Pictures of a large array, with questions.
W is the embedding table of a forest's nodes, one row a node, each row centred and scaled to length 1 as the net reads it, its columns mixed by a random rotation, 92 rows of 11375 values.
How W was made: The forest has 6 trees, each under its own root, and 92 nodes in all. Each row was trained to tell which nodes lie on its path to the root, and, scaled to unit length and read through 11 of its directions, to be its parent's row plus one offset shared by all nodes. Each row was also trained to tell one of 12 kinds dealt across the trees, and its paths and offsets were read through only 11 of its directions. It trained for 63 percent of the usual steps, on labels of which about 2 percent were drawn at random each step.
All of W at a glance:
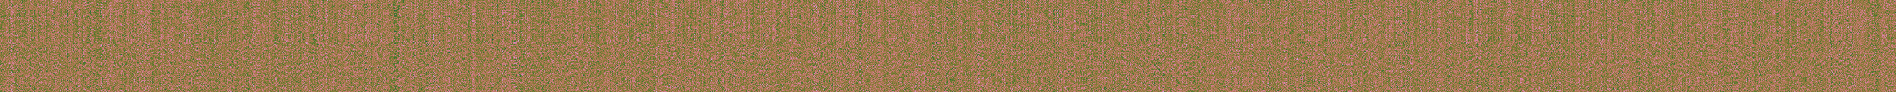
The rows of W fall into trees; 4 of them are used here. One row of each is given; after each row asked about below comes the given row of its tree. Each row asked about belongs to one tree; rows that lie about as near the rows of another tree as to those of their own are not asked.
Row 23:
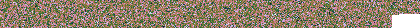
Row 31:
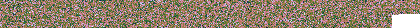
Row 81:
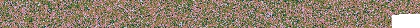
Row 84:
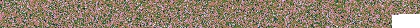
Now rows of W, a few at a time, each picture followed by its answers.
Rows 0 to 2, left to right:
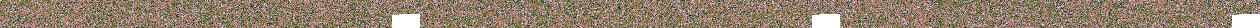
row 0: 31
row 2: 31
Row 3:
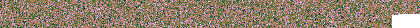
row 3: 84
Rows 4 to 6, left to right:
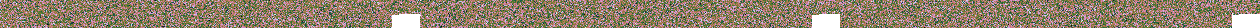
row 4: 23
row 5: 31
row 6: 84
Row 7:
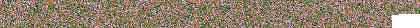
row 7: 81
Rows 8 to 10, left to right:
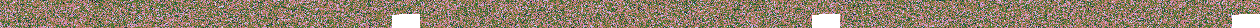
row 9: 84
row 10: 31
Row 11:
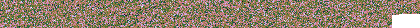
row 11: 31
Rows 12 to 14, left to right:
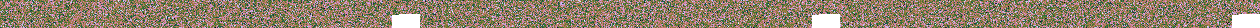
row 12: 81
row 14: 31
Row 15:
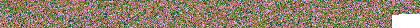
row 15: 31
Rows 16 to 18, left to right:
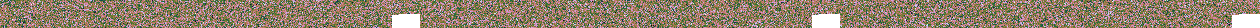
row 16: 31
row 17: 84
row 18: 31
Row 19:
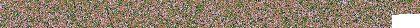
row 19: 23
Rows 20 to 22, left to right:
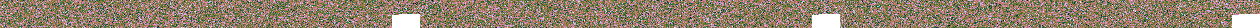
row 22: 31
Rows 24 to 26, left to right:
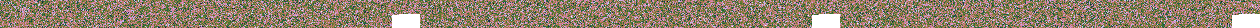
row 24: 81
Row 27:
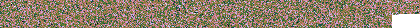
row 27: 84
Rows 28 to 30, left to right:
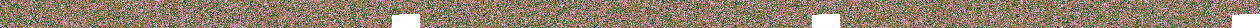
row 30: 31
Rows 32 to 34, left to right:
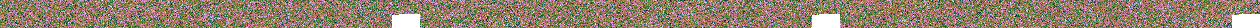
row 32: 23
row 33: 23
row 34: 84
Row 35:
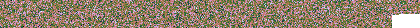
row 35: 84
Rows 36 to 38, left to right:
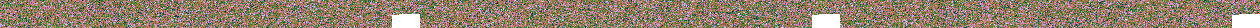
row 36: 31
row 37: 31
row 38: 31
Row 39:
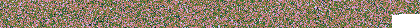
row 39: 84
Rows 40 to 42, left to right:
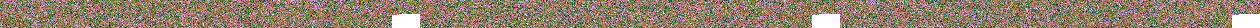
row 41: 23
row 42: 84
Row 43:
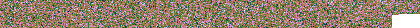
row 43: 31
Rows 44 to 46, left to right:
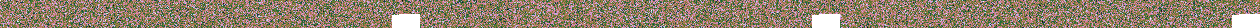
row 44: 23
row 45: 81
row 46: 23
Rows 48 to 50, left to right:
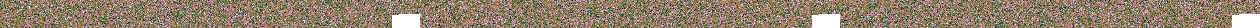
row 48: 84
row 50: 23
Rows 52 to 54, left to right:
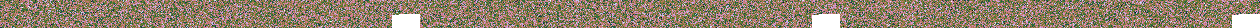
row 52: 84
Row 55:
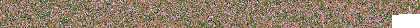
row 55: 81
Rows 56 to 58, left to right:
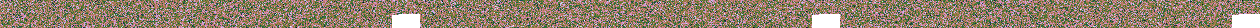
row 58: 23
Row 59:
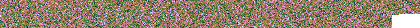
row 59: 23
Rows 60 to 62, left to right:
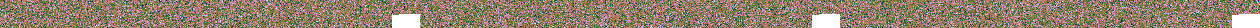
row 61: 31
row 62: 81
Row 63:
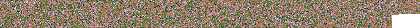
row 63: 81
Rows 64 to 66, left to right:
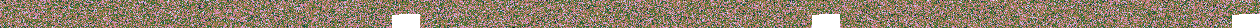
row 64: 23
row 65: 23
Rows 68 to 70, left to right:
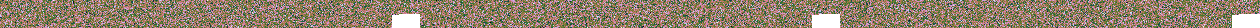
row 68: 23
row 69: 81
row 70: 31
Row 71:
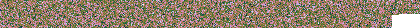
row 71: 31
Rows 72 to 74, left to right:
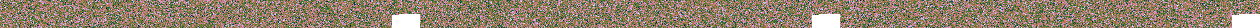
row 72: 23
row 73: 81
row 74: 23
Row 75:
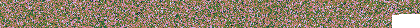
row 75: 84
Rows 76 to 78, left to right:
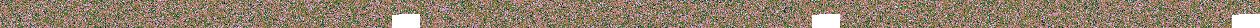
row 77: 81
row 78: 23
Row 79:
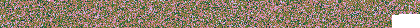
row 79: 81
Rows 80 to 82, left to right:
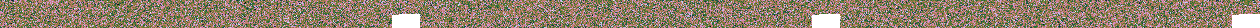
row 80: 31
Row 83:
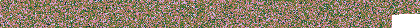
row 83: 23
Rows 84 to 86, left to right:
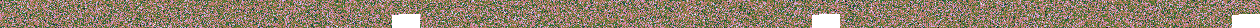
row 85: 23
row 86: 31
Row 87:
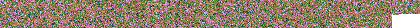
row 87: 84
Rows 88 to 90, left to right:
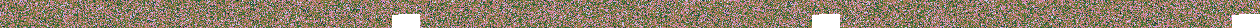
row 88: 31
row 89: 31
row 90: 81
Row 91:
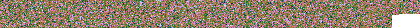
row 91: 31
